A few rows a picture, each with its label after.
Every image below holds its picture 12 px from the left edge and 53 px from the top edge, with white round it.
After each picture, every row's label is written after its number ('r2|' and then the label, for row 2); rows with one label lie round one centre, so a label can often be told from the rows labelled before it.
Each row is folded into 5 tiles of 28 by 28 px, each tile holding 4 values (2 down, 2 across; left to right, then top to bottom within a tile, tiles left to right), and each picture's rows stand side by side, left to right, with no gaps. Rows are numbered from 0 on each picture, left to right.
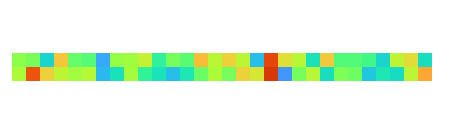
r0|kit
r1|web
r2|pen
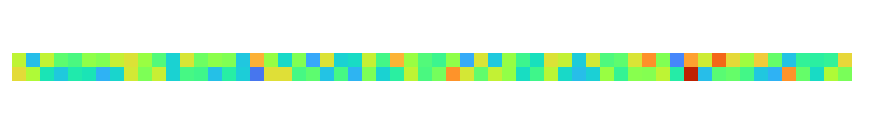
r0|pen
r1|pen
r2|pen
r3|kit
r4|web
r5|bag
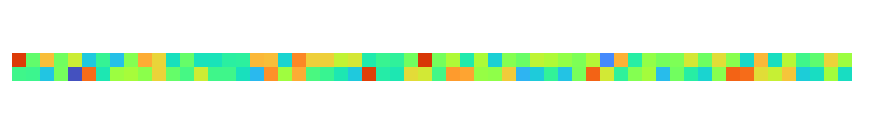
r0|bag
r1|pen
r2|bag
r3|kit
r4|kit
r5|kit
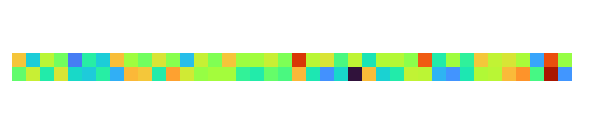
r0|pen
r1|kit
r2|bag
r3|web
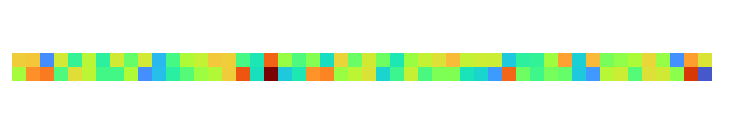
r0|kit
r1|web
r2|kit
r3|bag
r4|web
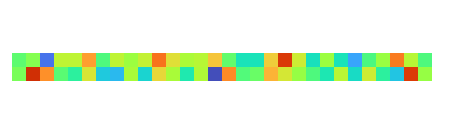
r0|kit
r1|bag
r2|pen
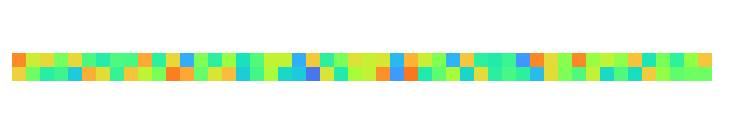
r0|bag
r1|kit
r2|web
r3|pen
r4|bag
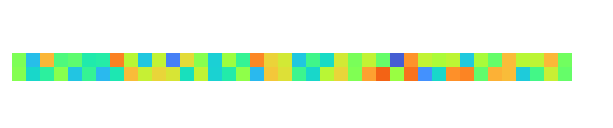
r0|pen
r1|pen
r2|web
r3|kit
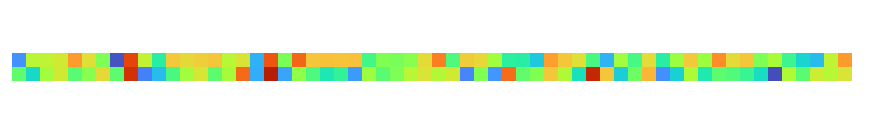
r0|web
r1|web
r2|bag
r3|bag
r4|kit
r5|bag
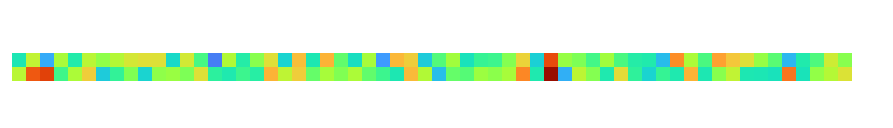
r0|kit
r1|pen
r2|pen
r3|web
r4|pen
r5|bag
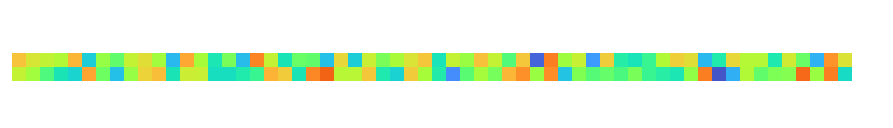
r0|bag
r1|pen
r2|kit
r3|web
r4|pen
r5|web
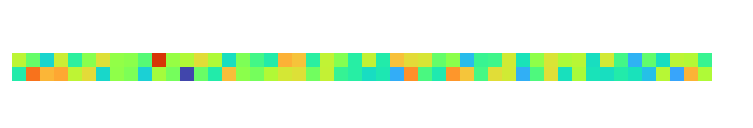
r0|kit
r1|bag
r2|pen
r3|kit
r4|pen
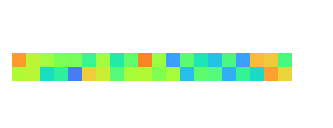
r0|bag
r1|pen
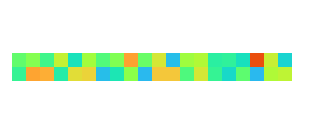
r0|kit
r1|pen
